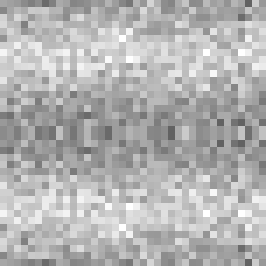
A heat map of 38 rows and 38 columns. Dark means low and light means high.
Slope: none. Average level on the scale: 70%. Histogram: bell-shaped. Mirror symmetry: top to bottom. Odd rows or columns: none. Stripes: horizontal, repeating 2 times.
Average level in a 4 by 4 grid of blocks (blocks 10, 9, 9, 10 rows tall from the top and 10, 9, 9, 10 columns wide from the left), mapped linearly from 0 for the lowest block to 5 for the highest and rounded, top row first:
5544 / 1010 / 1010 / 5544
